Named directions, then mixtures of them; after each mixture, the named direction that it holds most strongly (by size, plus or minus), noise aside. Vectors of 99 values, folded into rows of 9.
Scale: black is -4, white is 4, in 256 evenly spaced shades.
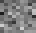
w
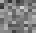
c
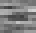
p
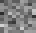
w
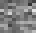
w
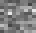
w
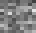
w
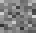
w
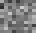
c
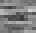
p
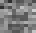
c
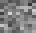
w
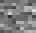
w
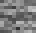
p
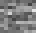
p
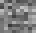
c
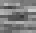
p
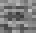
p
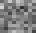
c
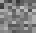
c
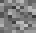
w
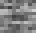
p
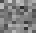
c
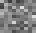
c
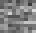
c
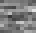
p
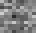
c
